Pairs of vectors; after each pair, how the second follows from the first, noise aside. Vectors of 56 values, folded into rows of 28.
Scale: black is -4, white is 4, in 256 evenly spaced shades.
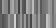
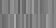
shrunk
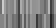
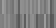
shrunk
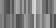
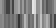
copied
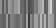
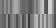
copied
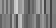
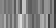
wrapped around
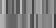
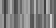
shuffled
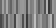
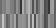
shuffled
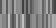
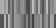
reversed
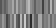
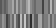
copied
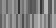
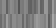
shrunk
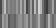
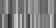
reversed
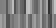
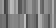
wrapped around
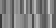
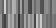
shuffled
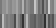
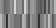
shuffled
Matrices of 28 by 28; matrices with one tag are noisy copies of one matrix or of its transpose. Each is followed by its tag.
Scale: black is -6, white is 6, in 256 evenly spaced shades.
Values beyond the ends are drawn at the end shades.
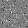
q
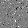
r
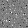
q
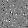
q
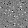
q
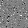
r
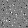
q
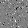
r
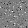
q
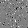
r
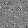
q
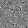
q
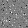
q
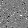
r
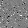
r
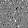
r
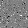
r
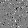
r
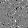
r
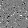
r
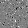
r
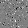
r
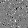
r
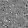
q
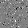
r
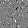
r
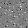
q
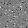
q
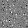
q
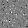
q
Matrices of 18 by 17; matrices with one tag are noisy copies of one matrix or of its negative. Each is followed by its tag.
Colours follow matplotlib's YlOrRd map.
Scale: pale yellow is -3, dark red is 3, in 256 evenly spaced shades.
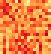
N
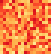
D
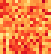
N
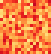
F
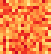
N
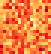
D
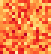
D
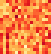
N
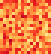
F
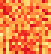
N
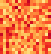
N
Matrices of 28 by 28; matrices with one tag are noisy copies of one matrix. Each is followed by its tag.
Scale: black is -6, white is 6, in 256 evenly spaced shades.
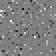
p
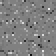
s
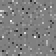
p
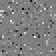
p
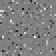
p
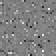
s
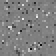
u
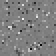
u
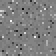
p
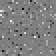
p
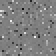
p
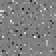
p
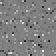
s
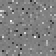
p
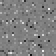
s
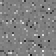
s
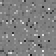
s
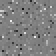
p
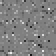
s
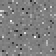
p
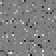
s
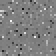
p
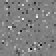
u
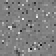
u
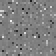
p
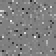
p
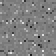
s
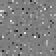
p
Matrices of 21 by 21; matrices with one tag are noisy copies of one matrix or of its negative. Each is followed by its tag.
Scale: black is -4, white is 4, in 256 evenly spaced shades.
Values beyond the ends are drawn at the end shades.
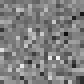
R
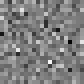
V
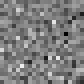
R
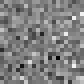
R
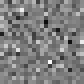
V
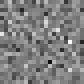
V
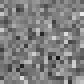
R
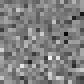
R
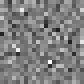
V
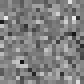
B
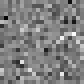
B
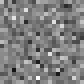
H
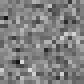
B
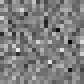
V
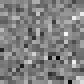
R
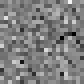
B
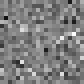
B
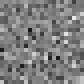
R
